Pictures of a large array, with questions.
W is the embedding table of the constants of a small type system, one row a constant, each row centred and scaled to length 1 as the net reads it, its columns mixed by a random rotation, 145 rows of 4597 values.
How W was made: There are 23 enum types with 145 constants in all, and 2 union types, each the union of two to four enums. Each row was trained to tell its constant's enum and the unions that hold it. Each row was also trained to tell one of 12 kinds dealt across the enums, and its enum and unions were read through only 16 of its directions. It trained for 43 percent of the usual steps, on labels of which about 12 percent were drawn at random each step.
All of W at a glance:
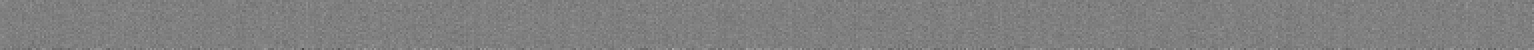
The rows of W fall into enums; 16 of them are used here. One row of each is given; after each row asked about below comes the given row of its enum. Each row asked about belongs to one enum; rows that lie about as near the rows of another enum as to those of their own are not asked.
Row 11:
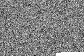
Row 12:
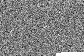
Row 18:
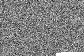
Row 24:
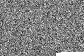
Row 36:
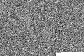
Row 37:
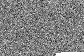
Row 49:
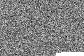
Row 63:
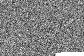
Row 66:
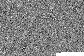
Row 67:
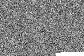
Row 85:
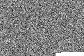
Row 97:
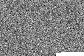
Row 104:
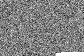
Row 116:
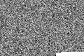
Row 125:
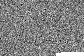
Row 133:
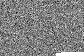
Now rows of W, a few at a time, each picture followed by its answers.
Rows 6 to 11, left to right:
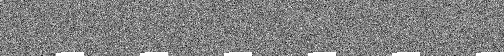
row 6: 97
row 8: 85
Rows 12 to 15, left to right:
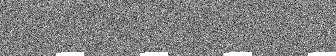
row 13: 66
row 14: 125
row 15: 24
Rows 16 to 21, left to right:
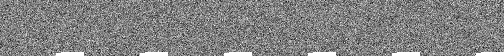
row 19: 24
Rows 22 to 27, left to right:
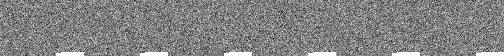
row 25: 49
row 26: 37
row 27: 97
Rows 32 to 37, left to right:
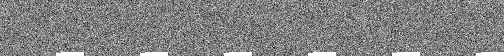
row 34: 125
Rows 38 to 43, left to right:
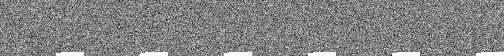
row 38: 18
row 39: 49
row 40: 49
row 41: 66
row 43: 18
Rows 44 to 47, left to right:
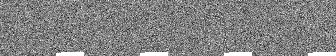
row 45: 63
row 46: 37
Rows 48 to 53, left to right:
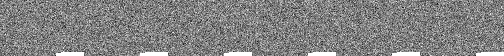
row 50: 18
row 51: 36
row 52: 67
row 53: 125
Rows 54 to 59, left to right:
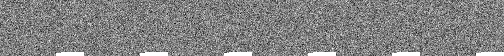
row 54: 11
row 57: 49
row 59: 36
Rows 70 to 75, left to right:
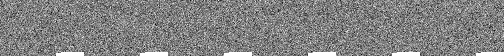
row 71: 67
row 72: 63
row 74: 12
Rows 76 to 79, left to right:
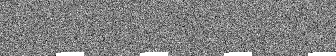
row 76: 125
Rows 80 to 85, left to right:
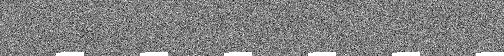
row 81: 18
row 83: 125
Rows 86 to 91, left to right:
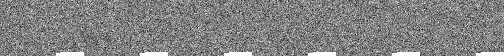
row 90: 67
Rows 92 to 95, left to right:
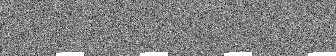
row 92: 36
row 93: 49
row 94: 12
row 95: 104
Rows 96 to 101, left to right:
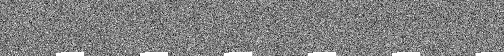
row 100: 66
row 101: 85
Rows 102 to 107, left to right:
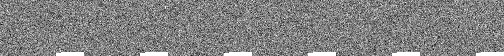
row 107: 24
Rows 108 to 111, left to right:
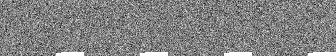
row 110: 36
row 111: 104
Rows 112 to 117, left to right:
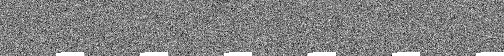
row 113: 24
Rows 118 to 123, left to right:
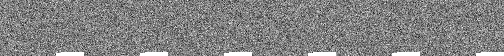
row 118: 36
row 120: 104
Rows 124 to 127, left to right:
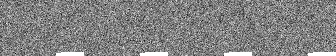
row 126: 66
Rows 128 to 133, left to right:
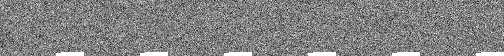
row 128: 104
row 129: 67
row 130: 104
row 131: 133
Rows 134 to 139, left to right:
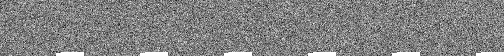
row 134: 125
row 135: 49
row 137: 104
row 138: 67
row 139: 18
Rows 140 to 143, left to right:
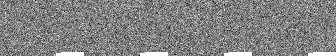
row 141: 12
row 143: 36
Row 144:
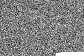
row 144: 24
